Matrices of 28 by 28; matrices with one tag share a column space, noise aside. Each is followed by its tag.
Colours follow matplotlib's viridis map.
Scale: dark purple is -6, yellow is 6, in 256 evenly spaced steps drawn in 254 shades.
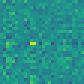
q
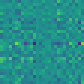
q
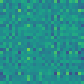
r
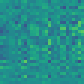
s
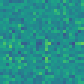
q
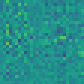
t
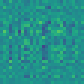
s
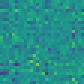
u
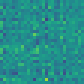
u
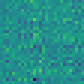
u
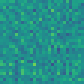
u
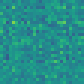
s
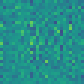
s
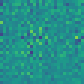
t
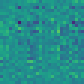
s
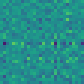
q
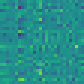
u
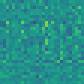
s
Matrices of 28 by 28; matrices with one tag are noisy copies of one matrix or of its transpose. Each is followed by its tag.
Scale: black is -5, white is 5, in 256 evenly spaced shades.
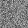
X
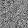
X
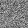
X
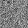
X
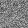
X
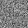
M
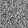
X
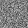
M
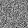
M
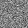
M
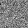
X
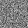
M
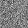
X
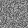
M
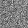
X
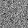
X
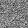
X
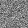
X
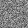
M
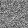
X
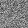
X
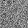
X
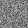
M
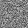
M
